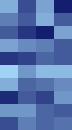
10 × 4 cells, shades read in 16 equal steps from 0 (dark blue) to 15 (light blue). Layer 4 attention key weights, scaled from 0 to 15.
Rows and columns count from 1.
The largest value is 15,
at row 6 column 1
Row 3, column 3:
0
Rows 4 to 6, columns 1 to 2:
11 9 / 2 3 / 15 10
